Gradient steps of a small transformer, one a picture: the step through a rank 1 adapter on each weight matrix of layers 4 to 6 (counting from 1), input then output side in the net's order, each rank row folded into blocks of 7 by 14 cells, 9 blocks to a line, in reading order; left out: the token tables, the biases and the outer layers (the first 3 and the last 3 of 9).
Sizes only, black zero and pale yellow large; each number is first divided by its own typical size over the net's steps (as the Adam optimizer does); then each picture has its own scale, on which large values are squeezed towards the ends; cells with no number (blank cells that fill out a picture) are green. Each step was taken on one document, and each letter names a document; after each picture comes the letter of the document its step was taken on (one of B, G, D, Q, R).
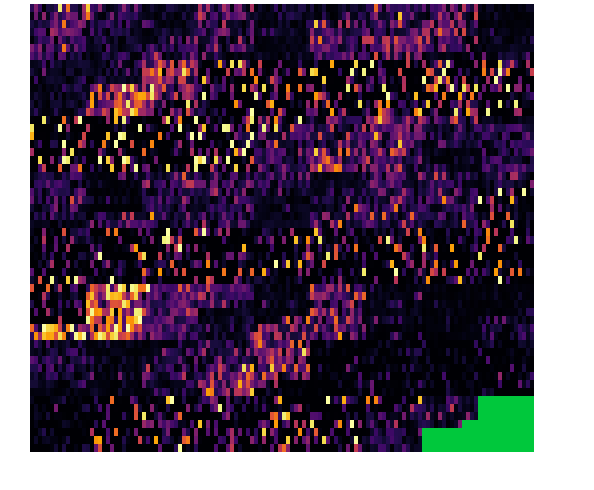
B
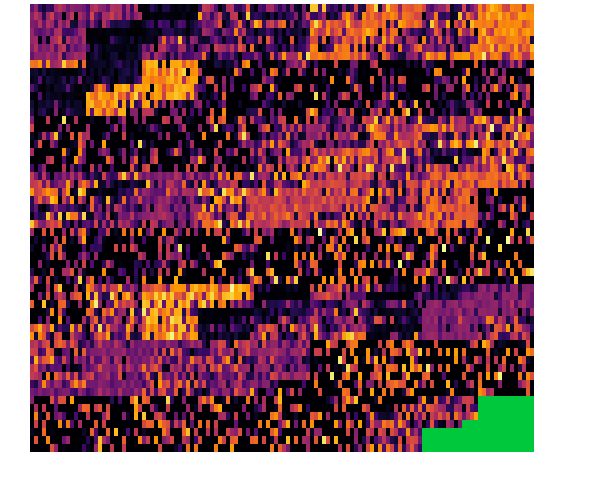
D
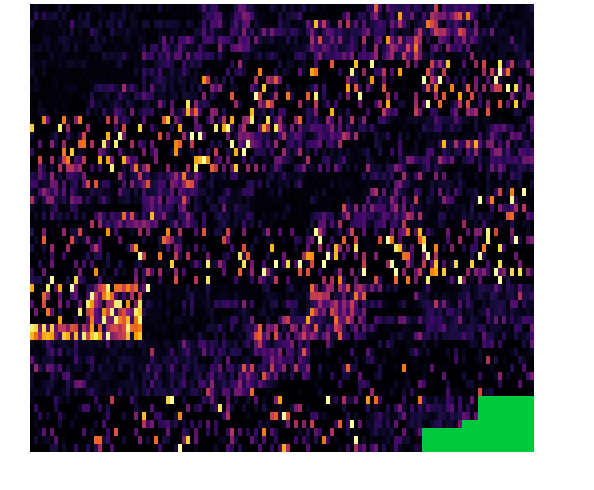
B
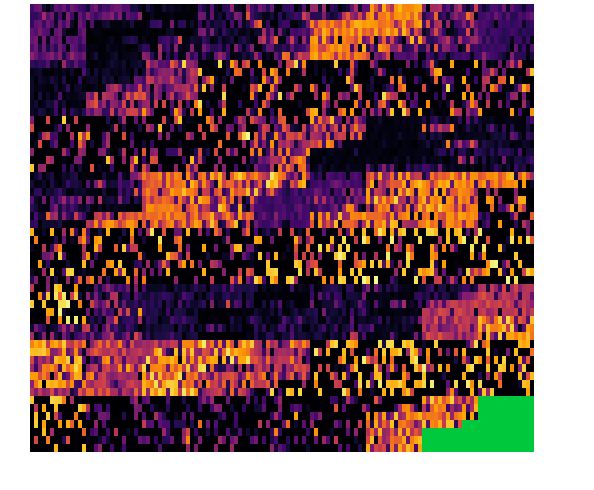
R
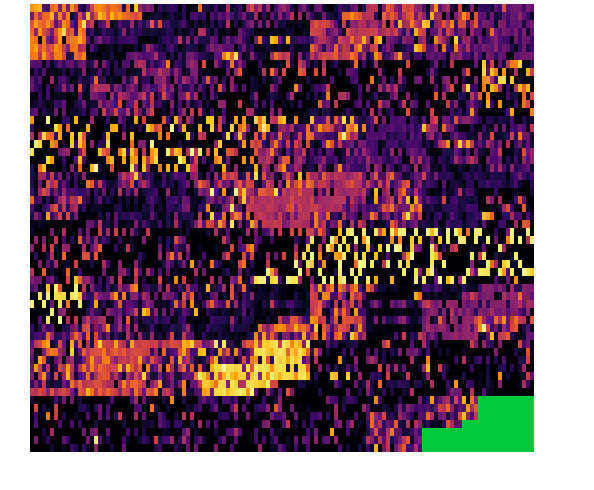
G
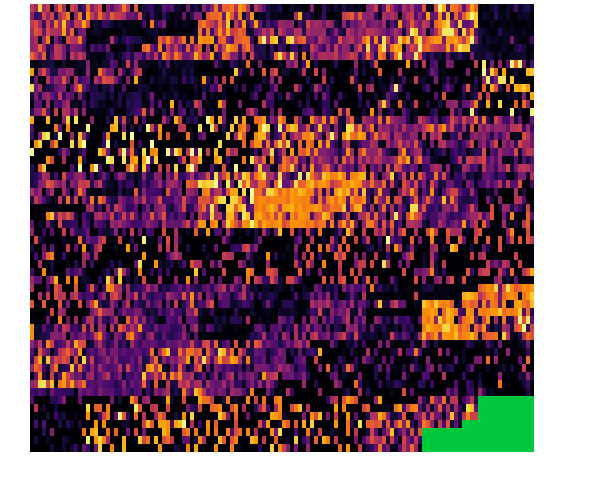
G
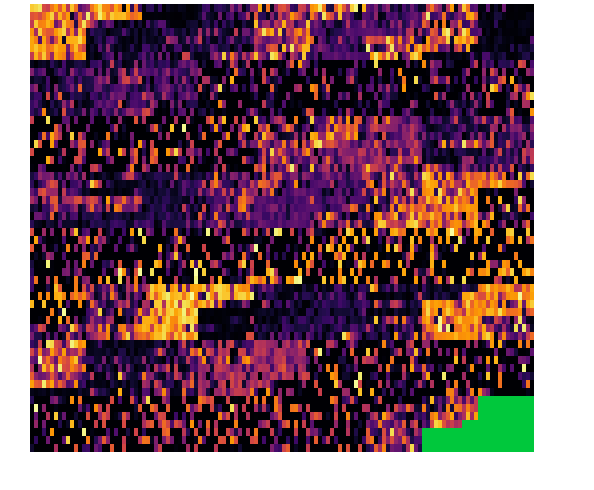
G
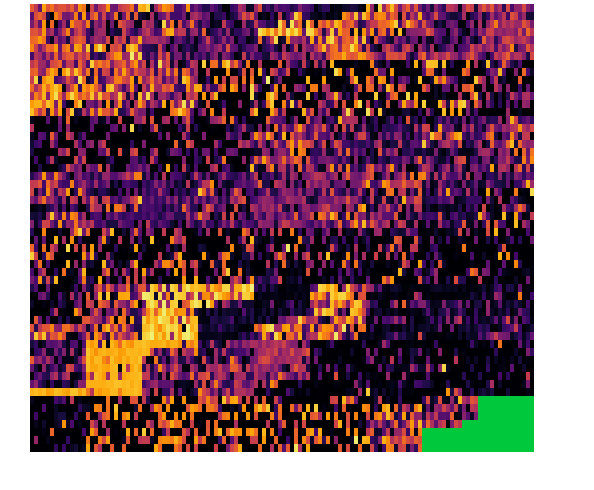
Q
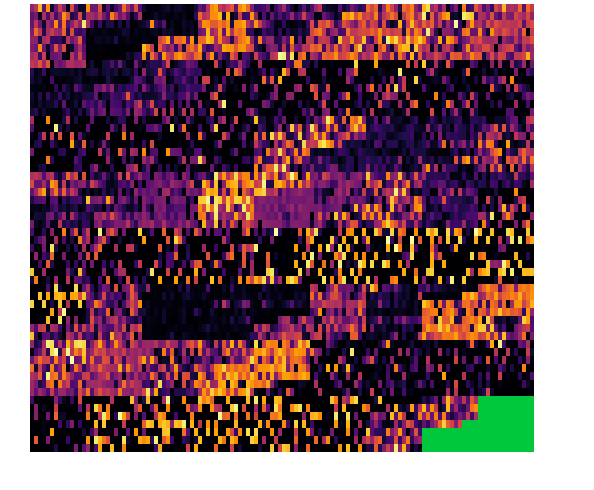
G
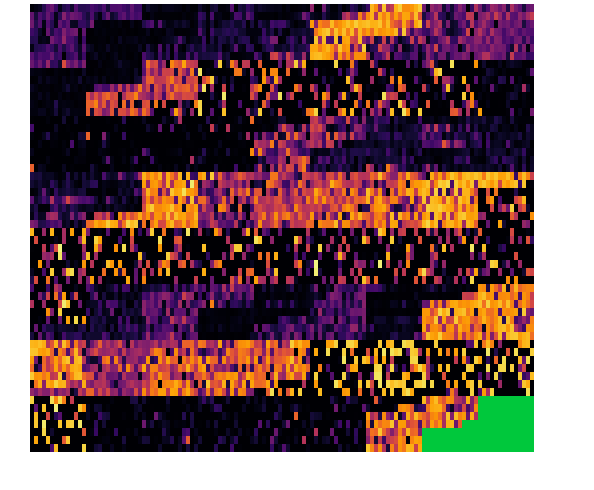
R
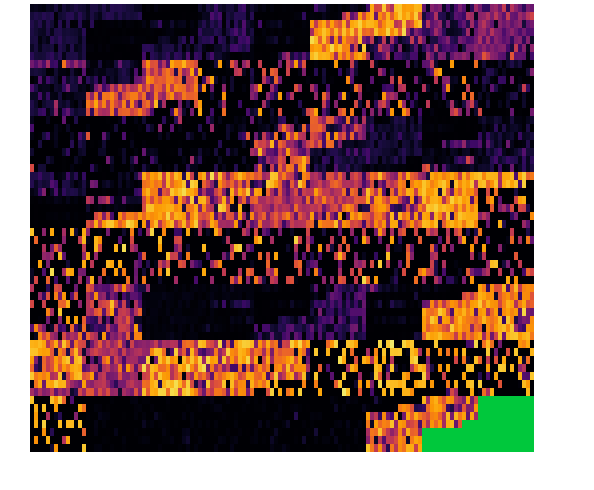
D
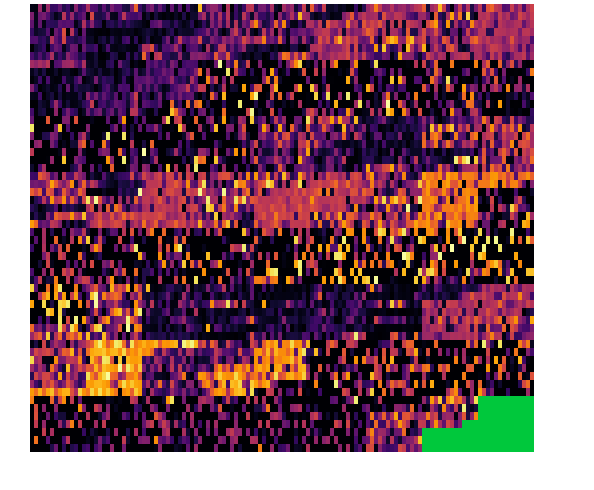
R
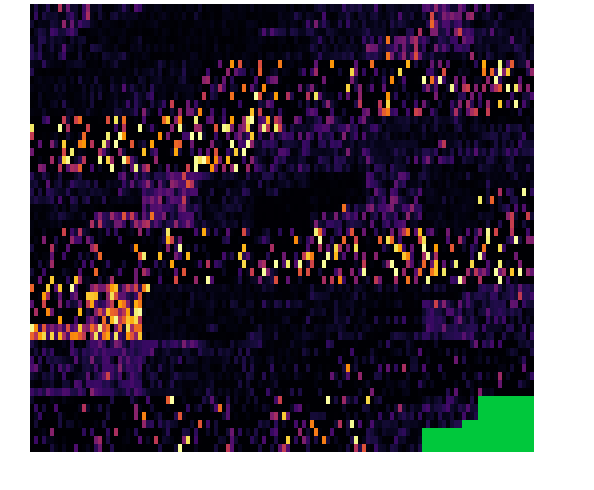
B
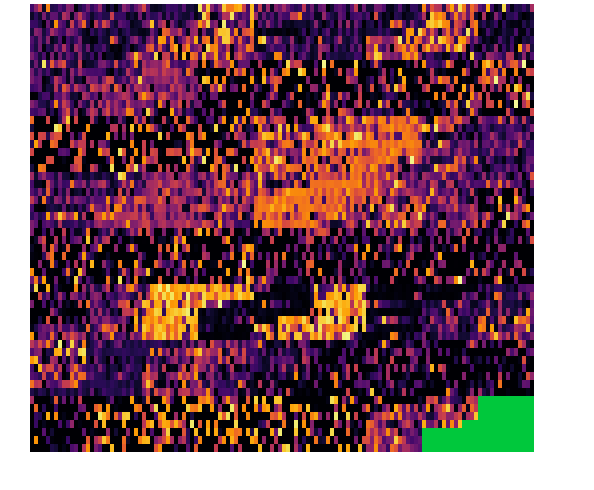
G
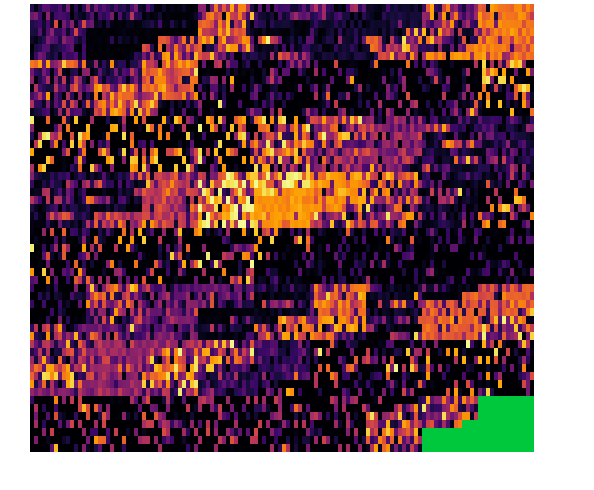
R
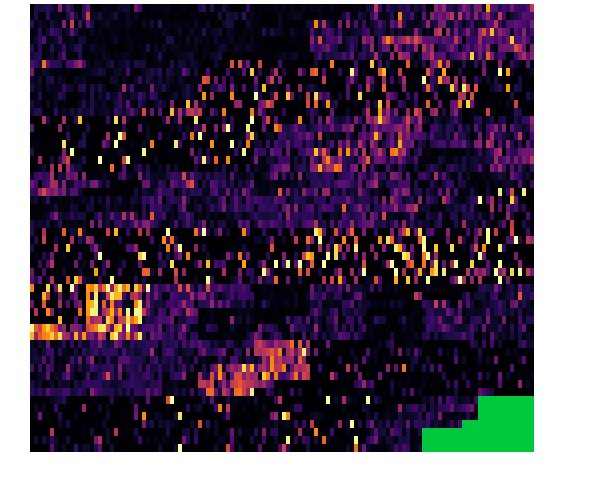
B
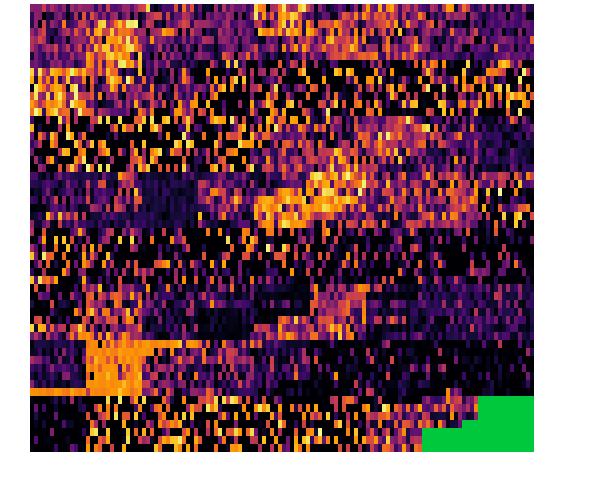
Q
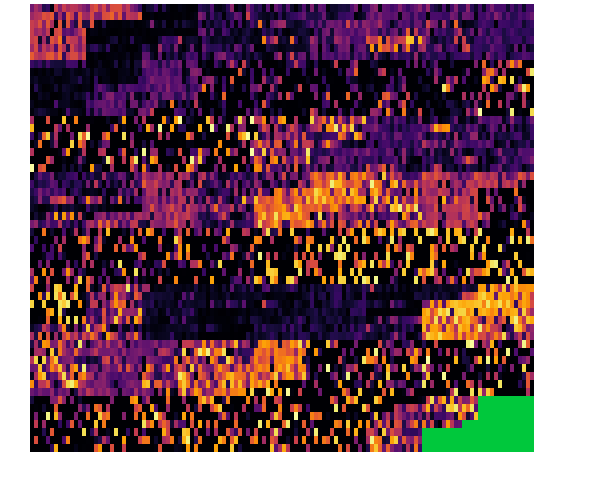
D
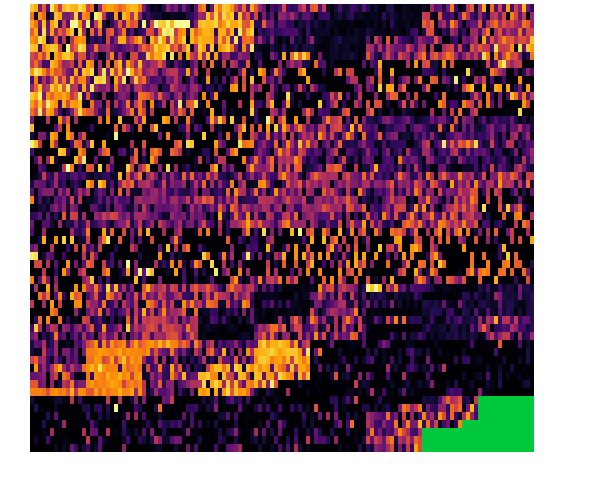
Q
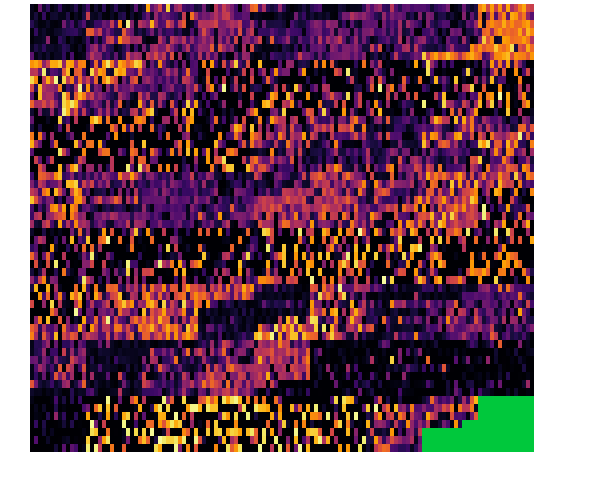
Q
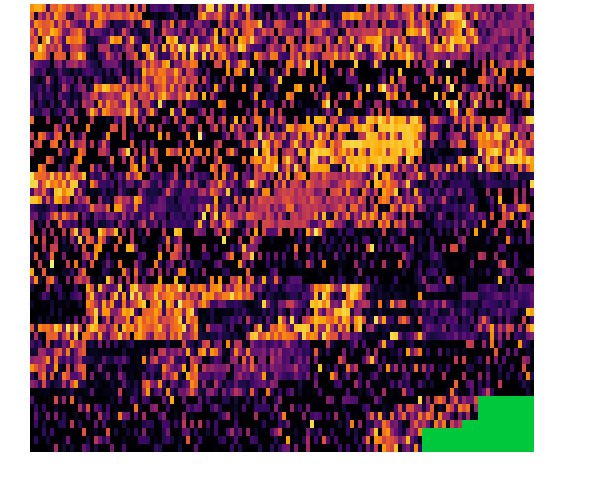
G
